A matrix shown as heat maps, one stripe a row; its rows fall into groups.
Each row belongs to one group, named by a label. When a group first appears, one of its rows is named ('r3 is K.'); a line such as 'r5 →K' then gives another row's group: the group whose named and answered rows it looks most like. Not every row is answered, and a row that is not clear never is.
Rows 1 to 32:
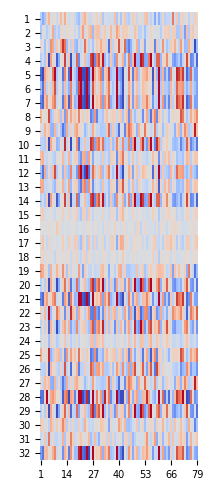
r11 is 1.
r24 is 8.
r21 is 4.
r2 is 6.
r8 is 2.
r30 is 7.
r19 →7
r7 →4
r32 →4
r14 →8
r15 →1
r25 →2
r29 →8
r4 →8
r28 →4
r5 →4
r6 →4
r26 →8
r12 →4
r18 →1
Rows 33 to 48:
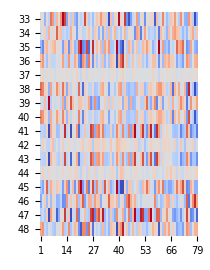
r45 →4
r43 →8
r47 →8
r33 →7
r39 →2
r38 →7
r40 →7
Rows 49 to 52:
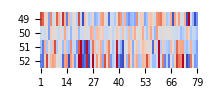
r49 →7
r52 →4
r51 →4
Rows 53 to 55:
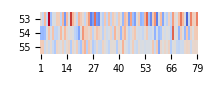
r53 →2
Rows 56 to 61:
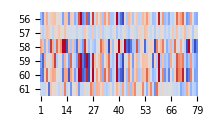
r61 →8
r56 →4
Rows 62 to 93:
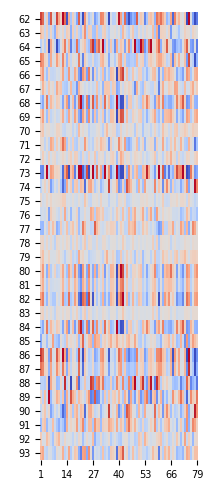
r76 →8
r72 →1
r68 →4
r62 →7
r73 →4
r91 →6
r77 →6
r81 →1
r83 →1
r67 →2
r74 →6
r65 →7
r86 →7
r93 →1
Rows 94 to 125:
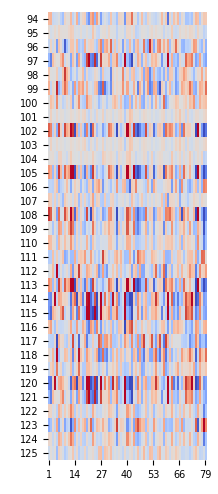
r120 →4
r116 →1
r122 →7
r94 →1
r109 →7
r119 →2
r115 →4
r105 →7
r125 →8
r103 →1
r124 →7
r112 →2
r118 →2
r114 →4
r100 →2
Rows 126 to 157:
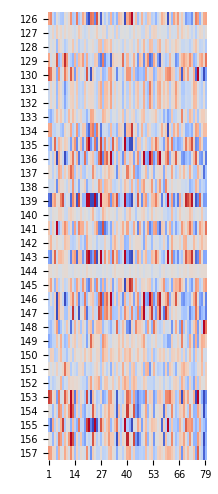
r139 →4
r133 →6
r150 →6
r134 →1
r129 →2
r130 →7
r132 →8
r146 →8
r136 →8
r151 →2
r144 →2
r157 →7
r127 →2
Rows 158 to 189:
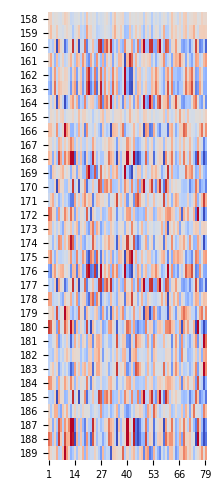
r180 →7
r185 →8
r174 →7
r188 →7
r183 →6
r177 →8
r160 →8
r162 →4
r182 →6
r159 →2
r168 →7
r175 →1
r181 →6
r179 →2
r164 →8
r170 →8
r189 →2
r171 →6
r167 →7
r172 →7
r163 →4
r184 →7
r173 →1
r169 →4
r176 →4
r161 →1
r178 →1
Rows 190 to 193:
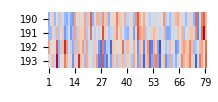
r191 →6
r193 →2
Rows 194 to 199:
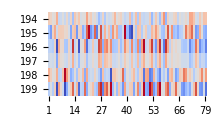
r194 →2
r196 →8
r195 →4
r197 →8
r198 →2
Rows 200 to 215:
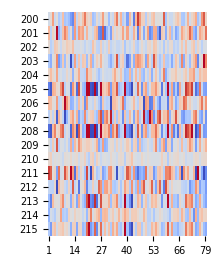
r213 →4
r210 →1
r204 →2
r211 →7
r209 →2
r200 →6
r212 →8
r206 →2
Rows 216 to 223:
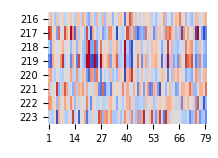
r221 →2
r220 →1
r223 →8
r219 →4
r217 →7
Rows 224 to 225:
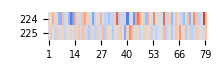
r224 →6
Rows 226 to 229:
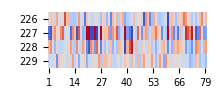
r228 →1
